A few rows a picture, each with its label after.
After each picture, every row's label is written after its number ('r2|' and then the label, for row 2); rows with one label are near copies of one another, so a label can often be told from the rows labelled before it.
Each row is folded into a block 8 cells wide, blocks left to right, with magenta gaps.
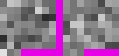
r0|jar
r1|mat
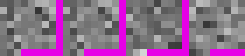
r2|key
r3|key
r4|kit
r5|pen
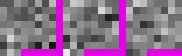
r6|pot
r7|jar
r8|pen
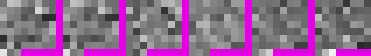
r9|jar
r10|jar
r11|key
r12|mat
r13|kit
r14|kit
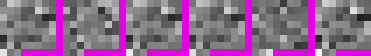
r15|jar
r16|key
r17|jar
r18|jar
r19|kit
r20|jar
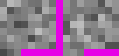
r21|pen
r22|mat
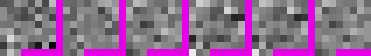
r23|pot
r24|key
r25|pen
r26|jar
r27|jar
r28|pen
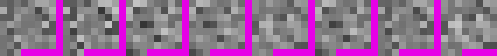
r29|key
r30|key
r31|pen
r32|pen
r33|mat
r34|pen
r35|key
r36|mat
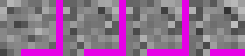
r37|pen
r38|key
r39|key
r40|key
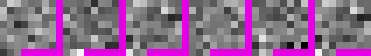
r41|pen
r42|kit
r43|jar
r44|key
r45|pot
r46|jar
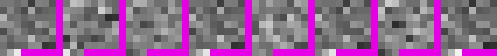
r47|kit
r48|jar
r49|pen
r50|kit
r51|mat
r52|kit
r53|pen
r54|kit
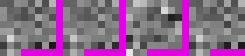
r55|pot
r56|pot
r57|jar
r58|pot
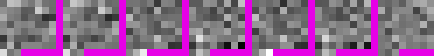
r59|jar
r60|jar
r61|kit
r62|pot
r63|kit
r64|pot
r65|key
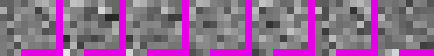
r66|key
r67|jar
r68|jar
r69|pen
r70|pen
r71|key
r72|kit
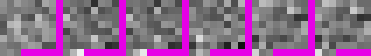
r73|mat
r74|kit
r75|kit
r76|pot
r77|jar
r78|jar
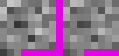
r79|pen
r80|pen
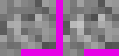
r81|mat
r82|mat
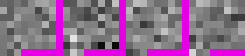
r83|key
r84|pot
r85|pen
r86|jar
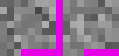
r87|key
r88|mat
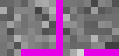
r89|key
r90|kit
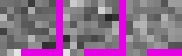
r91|kit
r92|jar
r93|mat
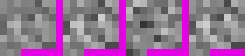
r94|mat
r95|mat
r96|pen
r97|mat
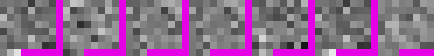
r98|kit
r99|pen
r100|key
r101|key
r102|pot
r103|kit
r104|mat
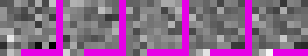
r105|pot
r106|jar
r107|key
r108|kit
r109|kit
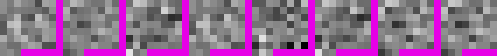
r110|mat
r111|pen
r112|jar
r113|mat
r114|pot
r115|jar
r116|pen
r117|pen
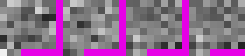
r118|jar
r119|pen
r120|pot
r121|pot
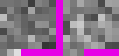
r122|kit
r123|mat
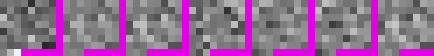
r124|kit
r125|mat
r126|mat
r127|key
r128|pen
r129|pen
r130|mat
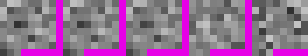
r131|pen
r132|pen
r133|pen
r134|mat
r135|key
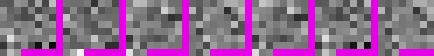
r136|pot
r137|kit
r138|jar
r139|key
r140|jar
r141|pot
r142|key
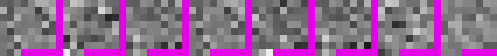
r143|key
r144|jar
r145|pot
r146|key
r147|kit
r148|pot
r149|pen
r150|mat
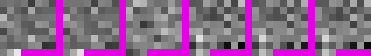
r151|kit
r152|kit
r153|pen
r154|pot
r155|pot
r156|pot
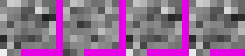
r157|jar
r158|pen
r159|jar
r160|jar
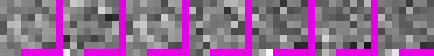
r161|mat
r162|jar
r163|mat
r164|key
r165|kit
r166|pot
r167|kit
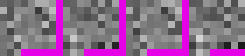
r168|key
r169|pot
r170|key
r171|pot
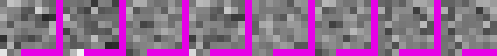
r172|jar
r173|kit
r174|pen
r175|jar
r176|mat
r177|pen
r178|key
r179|key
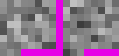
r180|mat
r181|pen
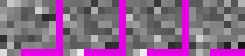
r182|jar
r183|kit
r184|kit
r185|pot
